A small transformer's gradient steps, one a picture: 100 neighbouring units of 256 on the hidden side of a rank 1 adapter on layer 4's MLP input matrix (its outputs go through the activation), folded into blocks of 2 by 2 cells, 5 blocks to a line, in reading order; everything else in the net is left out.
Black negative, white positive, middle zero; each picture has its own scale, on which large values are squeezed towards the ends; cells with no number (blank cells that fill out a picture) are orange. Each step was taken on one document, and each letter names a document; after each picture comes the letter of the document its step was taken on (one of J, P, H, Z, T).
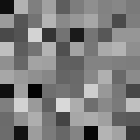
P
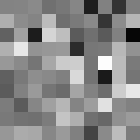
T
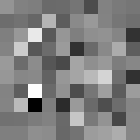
T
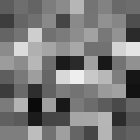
T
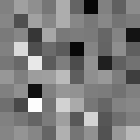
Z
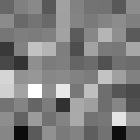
P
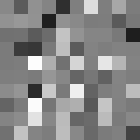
Z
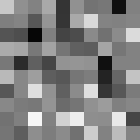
P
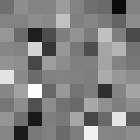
P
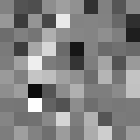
Z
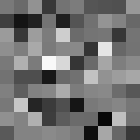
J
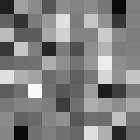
P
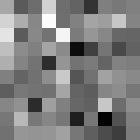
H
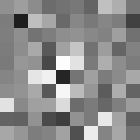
J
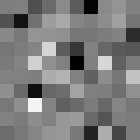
Z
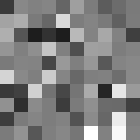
P
